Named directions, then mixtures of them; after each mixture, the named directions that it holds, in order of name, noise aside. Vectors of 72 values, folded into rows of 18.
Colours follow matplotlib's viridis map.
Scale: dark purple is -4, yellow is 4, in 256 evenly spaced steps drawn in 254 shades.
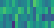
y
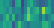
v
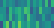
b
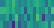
b, y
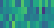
b, v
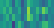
v, y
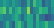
b, v, y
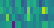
v, y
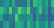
b, y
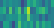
b, v, y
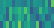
b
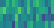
y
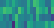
y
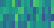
v, y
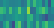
b, v, y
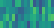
b, v, y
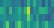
b, v, y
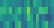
b, v, y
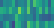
b, y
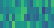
b, v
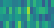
b, v, y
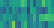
b, v, y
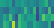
b, y
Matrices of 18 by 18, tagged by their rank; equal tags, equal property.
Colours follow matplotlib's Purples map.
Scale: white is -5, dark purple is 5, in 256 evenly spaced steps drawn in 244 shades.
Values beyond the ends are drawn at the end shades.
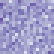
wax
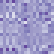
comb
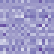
comb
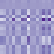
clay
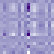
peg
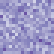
wax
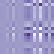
clay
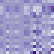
peg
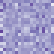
comb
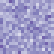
wax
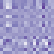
peg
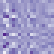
peg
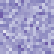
wax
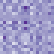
comb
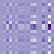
clay
